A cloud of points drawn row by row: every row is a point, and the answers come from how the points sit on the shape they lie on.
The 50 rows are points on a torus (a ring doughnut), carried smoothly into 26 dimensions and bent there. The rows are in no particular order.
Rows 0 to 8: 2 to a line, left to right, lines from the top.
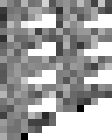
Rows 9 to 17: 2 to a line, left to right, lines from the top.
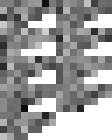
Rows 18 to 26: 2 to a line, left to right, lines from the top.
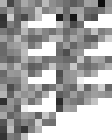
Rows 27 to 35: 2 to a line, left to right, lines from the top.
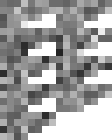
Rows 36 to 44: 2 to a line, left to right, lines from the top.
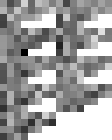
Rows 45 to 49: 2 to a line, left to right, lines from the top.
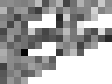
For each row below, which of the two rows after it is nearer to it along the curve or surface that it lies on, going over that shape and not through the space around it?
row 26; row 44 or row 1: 44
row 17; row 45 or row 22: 22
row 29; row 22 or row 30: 30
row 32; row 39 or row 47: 39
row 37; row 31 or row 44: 44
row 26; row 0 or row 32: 32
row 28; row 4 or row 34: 34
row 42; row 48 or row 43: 48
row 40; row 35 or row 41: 41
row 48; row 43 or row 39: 39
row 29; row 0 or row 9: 0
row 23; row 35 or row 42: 35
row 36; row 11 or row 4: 11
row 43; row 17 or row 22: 22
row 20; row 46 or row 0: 0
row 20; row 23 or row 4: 23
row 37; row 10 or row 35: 10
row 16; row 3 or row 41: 41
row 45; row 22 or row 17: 22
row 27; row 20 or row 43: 20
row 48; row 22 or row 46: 46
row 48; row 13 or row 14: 13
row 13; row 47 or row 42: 47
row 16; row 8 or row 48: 8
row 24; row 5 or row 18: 5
